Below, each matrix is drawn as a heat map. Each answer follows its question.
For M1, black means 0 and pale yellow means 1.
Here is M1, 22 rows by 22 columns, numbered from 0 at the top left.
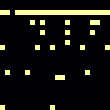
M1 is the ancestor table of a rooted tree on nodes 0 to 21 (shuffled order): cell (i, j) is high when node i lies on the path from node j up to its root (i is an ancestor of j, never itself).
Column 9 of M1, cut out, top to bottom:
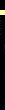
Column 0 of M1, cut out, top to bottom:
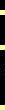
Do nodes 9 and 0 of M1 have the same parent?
no
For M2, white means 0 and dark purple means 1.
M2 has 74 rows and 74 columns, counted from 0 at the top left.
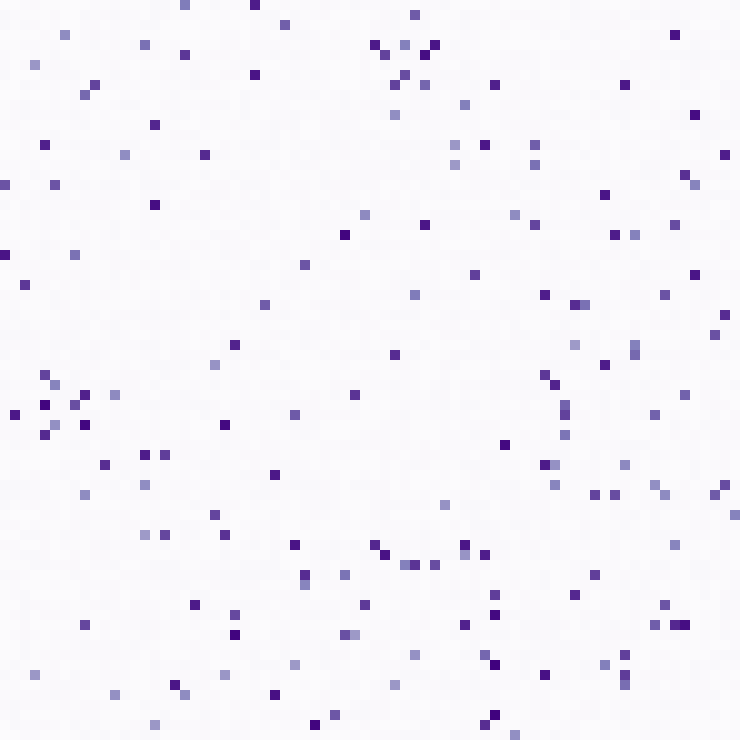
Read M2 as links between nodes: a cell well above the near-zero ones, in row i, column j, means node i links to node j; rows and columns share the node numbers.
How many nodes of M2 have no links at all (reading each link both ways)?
6
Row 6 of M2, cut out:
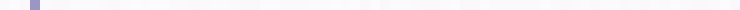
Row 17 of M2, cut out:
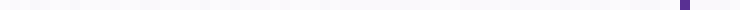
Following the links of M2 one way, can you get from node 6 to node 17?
yes
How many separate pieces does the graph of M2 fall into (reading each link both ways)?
9
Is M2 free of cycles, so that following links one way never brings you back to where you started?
no
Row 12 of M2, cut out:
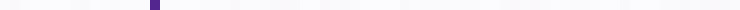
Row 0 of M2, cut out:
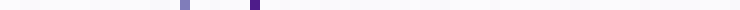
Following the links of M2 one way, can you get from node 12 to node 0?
yes
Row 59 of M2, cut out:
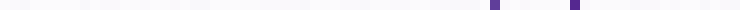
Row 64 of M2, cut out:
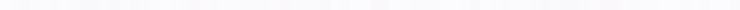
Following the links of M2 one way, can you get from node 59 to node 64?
no
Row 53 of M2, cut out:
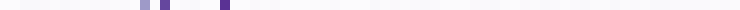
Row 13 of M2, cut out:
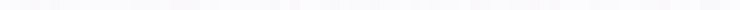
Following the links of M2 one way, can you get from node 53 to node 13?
no
